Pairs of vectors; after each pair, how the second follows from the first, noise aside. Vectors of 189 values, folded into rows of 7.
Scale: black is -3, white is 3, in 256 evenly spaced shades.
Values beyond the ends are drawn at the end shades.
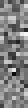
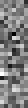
reversed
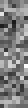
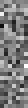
sign-scrambled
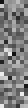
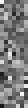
sign-scrambled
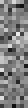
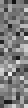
reversed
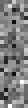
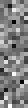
sign-scrambled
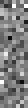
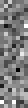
reversed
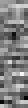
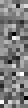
sign-scrambled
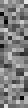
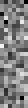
sign-scrambled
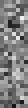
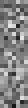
sign-scrambled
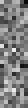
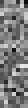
sign-scrambled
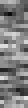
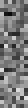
sign-scrambled
